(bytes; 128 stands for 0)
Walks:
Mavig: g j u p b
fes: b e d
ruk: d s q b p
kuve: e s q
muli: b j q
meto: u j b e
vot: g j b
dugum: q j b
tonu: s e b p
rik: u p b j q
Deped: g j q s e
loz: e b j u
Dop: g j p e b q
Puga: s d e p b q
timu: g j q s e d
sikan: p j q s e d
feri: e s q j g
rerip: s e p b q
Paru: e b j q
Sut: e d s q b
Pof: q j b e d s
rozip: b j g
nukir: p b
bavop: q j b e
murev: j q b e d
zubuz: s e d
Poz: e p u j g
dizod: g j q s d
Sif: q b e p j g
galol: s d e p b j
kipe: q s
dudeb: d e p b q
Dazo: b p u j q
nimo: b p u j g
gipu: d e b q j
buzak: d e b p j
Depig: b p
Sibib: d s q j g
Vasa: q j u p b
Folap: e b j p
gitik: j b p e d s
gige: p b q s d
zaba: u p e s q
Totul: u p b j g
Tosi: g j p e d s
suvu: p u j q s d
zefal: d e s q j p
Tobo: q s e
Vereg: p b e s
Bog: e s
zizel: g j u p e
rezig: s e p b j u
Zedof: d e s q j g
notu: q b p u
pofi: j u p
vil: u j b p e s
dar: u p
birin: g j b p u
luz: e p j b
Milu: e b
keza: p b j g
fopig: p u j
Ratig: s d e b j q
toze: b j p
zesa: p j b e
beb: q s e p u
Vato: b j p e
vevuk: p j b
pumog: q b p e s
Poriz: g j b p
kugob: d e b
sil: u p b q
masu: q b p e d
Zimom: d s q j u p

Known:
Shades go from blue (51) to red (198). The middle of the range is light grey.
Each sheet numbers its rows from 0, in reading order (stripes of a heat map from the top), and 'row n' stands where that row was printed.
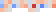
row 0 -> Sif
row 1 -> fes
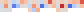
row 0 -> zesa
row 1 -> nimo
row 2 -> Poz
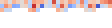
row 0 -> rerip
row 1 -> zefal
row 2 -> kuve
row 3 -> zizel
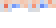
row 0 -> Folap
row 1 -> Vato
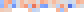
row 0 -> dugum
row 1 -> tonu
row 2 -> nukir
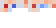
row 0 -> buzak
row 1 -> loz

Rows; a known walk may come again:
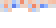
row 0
toze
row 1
Vereg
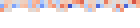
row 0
pumog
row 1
muli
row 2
zizel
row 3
keza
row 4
Totul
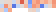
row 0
nimo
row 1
timu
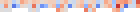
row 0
zesa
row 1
Folap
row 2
masu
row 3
notu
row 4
Zedof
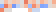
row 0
beb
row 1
rerip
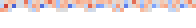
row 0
dudeb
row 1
birin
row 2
Dop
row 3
rezig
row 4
Dazo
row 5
Sif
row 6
rozip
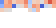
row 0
dizod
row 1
Mavig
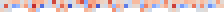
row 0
Milu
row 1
zefal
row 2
suvu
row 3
Sibib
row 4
gige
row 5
Tobo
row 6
loz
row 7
Vato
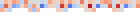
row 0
kuve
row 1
Depig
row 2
galol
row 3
meto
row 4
fes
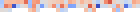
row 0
Tosi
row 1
Pof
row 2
tonu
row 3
fopig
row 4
nukir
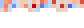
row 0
murev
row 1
zubuz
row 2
Poz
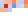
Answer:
Sut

